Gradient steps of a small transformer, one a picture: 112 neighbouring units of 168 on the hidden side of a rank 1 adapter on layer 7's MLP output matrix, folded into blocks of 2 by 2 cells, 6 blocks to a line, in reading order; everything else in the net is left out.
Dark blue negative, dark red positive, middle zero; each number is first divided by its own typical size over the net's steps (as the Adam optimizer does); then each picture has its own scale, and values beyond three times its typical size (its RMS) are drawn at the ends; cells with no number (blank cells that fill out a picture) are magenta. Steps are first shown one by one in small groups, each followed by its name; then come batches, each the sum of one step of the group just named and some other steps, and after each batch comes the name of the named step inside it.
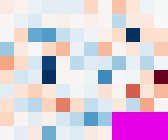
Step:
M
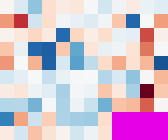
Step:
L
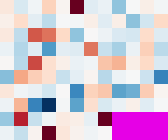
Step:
L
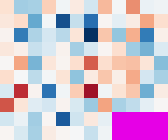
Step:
L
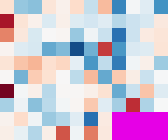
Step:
L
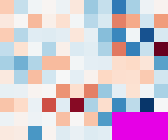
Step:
M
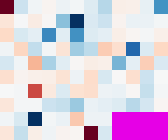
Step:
M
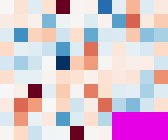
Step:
L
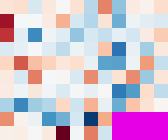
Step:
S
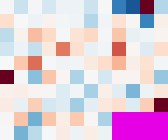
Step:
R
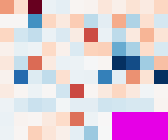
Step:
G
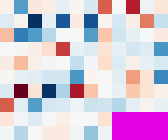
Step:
G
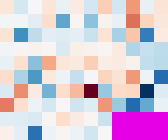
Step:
G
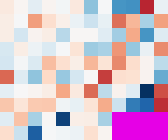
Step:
R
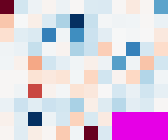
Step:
S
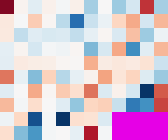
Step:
R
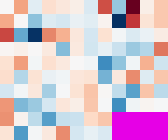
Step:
S
